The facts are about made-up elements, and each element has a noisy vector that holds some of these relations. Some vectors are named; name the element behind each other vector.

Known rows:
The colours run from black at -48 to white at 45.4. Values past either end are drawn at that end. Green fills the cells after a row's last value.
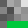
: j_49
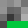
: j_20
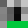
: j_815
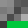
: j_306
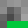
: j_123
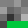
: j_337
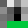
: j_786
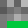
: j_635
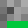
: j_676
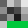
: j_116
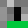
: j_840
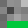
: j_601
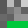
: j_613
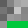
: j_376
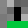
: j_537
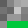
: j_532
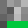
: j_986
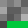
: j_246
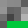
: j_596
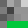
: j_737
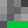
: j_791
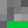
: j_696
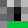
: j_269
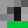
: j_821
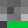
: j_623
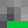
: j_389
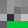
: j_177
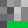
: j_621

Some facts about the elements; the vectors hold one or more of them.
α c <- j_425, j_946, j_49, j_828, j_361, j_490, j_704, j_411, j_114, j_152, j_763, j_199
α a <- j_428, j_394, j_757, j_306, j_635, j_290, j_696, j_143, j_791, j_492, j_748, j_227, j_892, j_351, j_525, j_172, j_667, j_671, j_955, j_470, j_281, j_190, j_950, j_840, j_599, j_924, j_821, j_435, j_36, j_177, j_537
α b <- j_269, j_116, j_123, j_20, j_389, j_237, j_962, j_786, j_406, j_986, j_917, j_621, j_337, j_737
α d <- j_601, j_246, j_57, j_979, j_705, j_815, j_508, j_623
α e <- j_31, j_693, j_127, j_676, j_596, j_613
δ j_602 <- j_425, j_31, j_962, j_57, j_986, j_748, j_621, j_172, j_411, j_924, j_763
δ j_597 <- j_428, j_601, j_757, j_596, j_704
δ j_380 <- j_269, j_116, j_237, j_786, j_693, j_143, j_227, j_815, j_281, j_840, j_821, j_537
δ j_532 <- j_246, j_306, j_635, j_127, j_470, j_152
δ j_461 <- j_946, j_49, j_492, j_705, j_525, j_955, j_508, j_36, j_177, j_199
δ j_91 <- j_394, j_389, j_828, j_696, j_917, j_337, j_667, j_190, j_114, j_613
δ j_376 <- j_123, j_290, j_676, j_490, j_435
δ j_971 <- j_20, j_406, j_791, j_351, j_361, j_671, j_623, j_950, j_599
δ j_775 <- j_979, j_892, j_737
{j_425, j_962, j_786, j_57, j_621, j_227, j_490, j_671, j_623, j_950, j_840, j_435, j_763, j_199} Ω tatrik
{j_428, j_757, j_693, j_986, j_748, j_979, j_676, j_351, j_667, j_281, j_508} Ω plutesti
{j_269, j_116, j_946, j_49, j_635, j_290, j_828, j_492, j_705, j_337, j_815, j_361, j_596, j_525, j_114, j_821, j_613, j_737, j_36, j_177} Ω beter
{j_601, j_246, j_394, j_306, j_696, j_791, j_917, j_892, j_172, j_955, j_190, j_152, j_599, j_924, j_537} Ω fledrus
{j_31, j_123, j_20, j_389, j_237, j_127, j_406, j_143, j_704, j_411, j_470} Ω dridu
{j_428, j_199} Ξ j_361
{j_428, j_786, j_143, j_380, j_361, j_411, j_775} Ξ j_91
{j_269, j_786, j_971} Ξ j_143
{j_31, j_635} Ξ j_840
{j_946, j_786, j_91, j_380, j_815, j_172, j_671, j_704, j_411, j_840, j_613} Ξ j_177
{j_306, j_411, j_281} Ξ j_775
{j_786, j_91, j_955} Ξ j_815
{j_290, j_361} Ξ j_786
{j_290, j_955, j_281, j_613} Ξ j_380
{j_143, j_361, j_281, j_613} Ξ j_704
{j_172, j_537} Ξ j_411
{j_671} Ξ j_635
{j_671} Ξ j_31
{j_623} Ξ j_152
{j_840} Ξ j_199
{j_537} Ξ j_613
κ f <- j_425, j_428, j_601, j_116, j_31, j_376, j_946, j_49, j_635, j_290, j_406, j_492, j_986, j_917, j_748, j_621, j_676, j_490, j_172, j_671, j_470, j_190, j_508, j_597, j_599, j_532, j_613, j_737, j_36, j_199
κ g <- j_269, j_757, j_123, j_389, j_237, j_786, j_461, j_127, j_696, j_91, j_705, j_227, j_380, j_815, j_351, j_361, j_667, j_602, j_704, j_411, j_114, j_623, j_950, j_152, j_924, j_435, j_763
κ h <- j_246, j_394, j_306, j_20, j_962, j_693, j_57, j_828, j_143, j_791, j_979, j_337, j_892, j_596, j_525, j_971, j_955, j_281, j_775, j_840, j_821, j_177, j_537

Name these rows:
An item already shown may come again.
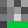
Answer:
j_172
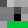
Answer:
j_380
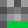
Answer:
j_428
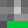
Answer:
j_602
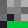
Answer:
j_411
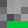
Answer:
j_91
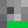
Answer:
j_508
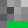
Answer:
j_406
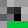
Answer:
j_237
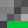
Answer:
j_306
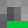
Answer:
j_123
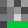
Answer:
j_172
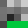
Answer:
j_704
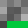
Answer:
j_246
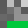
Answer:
j_613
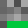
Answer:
j_671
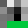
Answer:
j_786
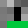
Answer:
j_281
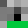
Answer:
j_380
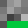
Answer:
j_775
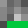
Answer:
j_924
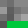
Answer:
j_705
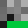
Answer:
j_411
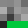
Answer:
j_962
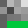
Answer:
j_490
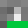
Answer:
j_748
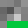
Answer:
j_470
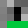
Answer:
j_537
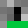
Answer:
j_143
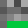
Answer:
j_290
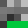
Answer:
j_361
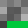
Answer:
j_246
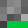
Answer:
j_971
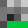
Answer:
j_704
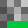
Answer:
j_31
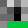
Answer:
j_269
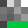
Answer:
j_199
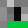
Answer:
j_840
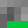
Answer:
j_127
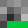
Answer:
j_828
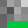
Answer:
j_917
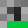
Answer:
j_227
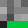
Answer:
j_57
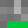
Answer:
j_461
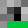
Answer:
j_693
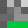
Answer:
j_613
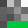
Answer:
j_946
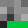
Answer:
j_962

